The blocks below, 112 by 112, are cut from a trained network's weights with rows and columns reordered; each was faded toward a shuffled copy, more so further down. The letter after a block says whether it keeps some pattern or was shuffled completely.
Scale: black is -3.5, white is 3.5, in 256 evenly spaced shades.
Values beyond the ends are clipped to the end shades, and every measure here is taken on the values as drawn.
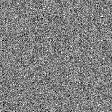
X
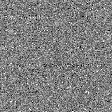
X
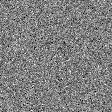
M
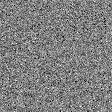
M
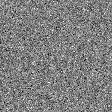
M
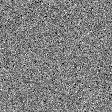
M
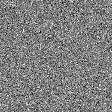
M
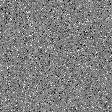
M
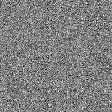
X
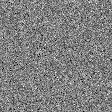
M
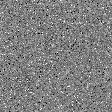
M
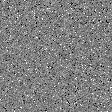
M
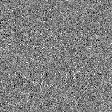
X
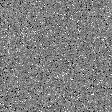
M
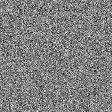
X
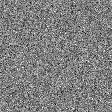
M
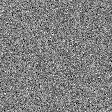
M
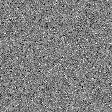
M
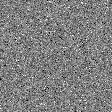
M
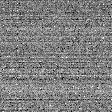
X
